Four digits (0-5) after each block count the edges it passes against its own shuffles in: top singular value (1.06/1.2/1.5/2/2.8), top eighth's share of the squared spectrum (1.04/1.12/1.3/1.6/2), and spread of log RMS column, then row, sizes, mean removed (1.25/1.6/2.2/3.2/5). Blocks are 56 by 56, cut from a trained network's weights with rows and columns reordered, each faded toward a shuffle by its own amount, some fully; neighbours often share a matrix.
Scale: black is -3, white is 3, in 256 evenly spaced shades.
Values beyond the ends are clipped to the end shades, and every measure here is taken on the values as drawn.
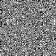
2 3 2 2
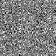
3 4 2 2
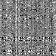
3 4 0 3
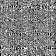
3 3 0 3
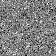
0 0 0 0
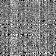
3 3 0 3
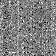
2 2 0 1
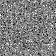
1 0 0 0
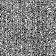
2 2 0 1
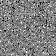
0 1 0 0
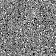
0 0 0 0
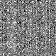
3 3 0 2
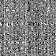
3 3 0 3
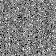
1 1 0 1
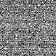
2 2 2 0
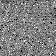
0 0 0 0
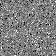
0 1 0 0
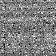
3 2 2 1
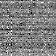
3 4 3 1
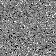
0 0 0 0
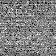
3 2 2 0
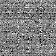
3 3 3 1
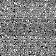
2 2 2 0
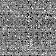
3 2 2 1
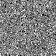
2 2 1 0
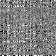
3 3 0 3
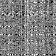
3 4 0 3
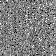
1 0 0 0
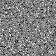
0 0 0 0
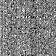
2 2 0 1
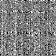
3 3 1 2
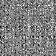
2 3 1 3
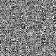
3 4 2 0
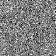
2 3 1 1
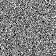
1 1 0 0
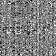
3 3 0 3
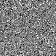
0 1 0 0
